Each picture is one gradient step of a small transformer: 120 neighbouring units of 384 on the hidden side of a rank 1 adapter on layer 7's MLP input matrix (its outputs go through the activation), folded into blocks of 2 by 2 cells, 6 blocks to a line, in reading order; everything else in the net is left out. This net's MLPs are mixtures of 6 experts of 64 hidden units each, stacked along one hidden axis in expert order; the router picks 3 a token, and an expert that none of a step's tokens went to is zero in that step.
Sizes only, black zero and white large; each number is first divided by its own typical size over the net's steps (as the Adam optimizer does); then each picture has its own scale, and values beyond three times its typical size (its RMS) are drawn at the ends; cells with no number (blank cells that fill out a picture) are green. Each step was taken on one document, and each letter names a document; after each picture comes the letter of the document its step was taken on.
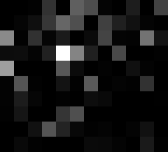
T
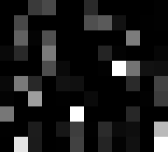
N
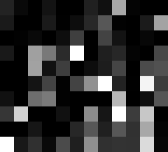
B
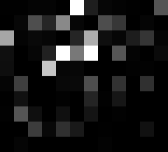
T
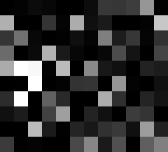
B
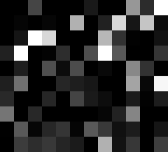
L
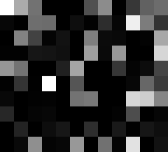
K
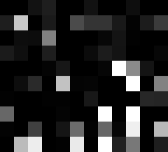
N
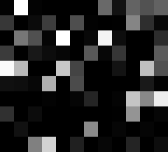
K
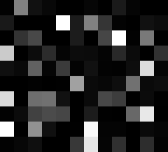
B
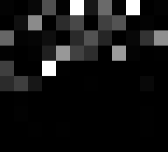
T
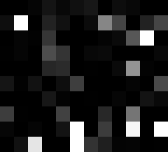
N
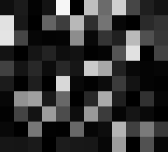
B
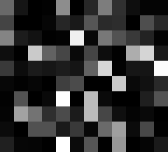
B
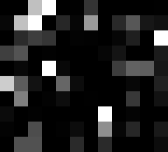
N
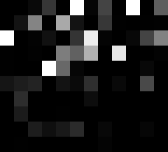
T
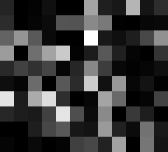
B
